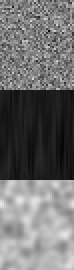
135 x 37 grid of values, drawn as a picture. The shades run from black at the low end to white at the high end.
The table splits into 3 rows of 1 panel. Panel 1,1: middling, fine-grained, strong in contrast. Panel 2,1: very low, streaked downward, faint in contrast. Panel 3,1: high, blotchy.
